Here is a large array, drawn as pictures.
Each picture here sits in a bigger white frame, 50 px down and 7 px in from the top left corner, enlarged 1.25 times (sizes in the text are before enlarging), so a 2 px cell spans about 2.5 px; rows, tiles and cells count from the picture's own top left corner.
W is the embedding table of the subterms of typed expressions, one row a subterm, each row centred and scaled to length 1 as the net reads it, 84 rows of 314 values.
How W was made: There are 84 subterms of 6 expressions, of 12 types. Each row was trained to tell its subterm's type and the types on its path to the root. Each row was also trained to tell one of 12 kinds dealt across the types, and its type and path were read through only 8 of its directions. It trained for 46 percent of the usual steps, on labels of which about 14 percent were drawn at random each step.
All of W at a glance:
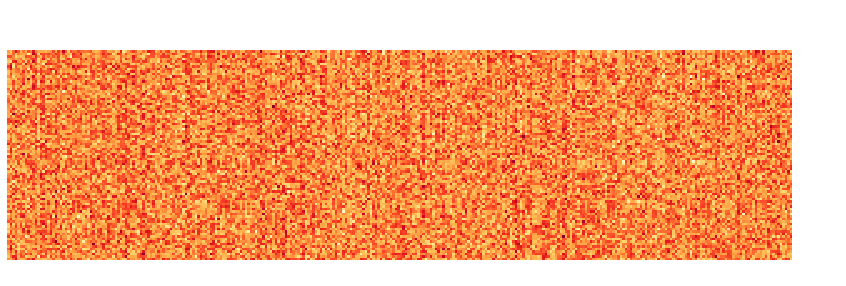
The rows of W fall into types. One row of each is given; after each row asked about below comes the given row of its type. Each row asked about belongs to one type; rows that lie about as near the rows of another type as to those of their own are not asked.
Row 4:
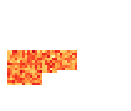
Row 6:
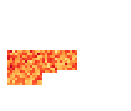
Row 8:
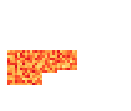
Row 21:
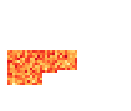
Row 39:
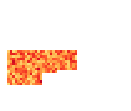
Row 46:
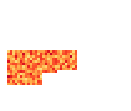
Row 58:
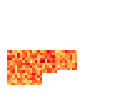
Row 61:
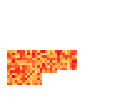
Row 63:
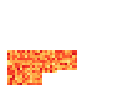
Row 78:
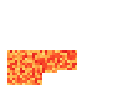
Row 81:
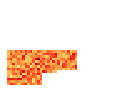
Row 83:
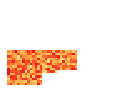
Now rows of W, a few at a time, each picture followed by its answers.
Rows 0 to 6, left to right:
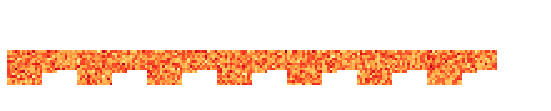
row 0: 21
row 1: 39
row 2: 21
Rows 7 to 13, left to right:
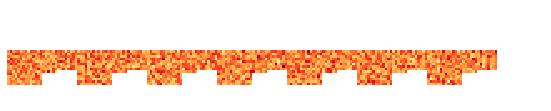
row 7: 39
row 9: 39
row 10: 63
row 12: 4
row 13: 4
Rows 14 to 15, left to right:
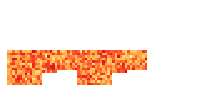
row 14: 39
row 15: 21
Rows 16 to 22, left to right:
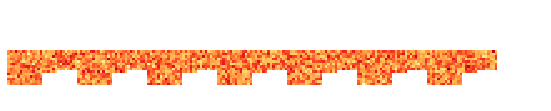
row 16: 78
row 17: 81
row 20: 63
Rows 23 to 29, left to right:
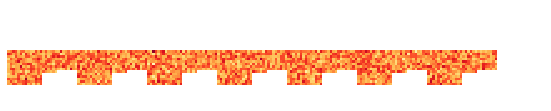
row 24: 21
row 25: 4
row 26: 39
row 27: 83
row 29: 63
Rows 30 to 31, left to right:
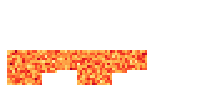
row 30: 39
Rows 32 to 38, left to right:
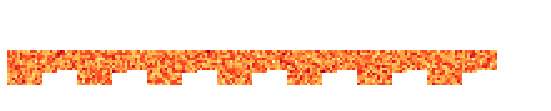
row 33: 39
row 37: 63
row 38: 81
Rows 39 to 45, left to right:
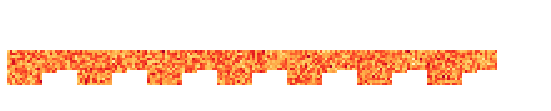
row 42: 6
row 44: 21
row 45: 21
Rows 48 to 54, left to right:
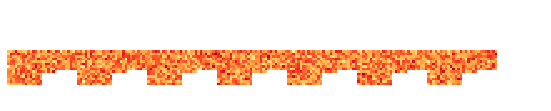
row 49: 78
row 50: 63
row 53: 46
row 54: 78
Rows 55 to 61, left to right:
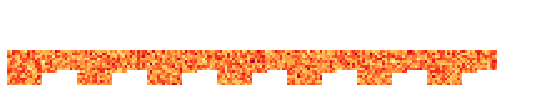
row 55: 6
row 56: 78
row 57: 4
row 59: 63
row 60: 61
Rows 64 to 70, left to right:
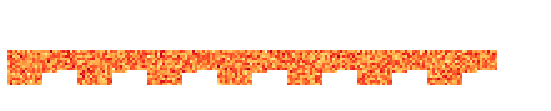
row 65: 78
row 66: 78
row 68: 83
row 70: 81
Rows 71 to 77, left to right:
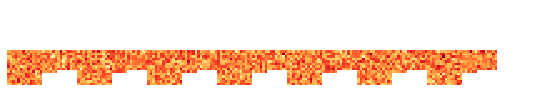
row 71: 4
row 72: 81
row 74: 63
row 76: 83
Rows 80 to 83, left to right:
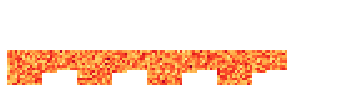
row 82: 78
